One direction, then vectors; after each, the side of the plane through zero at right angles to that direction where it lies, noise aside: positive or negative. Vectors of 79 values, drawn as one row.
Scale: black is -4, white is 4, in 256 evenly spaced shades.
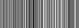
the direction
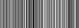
positive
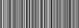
positive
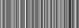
positive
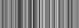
positive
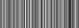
positive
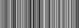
positive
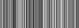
positive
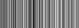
positive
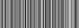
negative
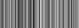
positive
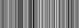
positive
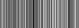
positive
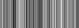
positive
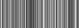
positive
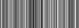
positive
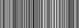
positive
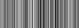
negative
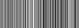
negative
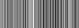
negative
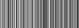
negative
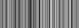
positive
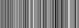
negative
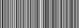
negative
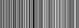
positive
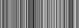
positive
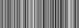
negative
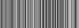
negative
